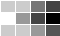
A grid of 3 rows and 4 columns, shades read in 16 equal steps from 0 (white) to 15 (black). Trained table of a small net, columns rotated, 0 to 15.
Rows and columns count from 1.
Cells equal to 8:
1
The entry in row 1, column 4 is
11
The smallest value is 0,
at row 2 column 1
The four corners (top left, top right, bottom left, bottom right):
3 11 3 10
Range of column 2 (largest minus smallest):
3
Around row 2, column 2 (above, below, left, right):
3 3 0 11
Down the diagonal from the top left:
3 6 6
